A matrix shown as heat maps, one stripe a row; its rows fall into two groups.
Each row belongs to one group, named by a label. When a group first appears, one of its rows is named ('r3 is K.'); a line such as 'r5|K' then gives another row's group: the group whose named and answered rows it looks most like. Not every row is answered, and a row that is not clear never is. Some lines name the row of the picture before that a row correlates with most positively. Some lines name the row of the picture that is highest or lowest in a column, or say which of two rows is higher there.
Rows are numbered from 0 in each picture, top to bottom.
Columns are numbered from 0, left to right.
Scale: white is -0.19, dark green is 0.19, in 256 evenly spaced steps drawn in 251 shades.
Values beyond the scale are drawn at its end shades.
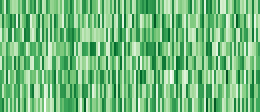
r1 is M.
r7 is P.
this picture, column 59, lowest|4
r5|P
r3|P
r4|M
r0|P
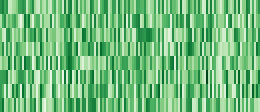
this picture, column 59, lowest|4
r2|P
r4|M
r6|P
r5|P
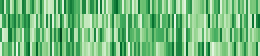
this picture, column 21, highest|2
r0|P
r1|M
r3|M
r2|M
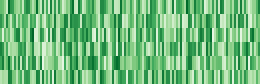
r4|P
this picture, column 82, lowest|1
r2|P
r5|M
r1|P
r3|P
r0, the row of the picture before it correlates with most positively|2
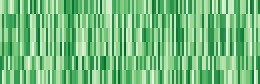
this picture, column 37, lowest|1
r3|M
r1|M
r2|M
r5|P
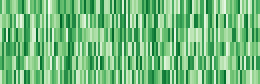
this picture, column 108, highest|1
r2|M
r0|P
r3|M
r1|M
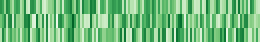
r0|P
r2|M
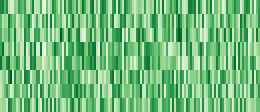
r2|M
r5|M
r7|M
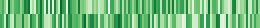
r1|P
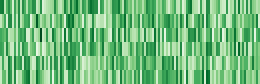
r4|M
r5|M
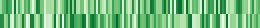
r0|M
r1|P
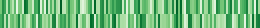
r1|P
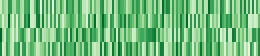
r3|P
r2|P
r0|M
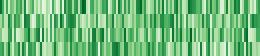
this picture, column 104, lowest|0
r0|P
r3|P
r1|M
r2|M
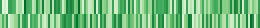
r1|P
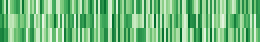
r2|P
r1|P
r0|P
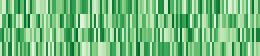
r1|M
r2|P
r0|P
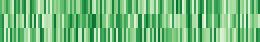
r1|P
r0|P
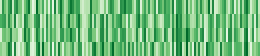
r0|M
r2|M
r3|M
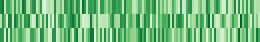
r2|P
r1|M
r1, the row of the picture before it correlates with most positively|0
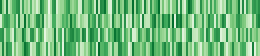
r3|M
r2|P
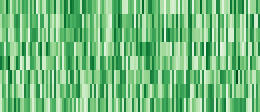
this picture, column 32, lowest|5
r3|P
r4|P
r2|P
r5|M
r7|M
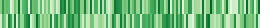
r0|P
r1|M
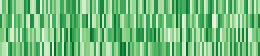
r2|P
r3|M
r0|M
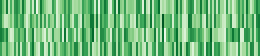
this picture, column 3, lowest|1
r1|P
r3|P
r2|P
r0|P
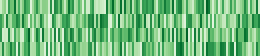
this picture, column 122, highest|2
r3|M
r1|P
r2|M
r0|M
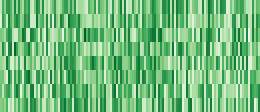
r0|M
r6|P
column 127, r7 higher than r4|No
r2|P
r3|M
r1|M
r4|P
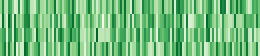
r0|M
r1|M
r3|M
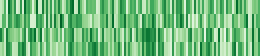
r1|M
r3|P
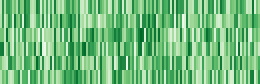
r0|M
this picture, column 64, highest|4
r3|P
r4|M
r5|P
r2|P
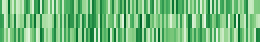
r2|P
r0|M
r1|P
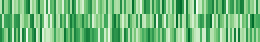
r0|M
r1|P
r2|P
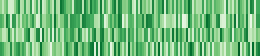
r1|P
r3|P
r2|M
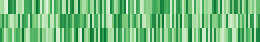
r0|M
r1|P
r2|P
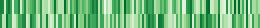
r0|P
